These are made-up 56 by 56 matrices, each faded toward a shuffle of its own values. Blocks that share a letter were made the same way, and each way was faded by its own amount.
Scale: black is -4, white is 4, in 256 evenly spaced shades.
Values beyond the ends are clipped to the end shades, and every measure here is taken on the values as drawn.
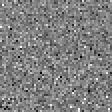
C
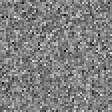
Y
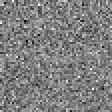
Y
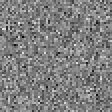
Y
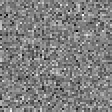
Y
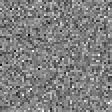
Y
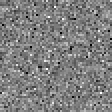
C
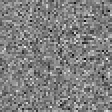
Y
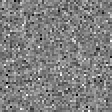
C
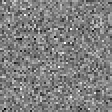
Y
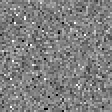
C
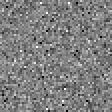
C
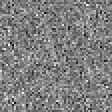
Y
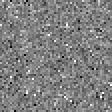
C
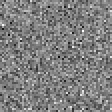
Y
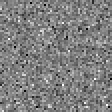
C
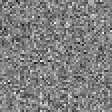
Y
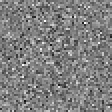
Y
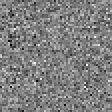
Y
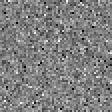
C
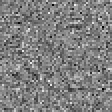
Y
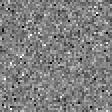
C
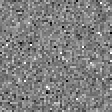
C
